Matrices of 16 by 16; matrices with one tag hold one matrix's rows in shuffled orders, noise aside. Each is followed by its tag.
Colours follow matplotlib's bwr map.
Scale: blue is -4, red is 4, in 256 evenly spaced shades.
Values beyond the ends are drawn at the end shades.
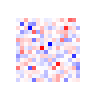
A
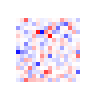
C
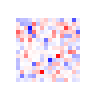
A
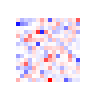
C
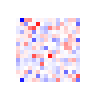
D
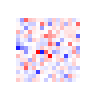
C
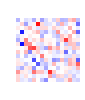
D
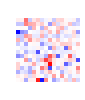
C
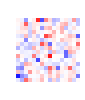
C
